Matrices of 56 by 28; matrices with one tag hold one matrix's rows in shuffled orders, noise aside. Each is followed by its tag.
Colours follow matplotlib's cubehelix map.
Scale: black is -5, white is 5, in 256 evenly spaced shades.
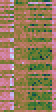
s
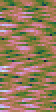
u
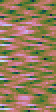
u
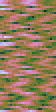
u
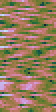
u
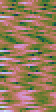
u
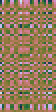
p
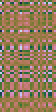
p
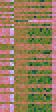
s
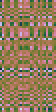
p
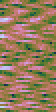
u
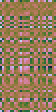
p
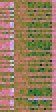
s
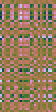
p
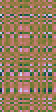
p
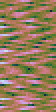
u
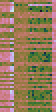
s
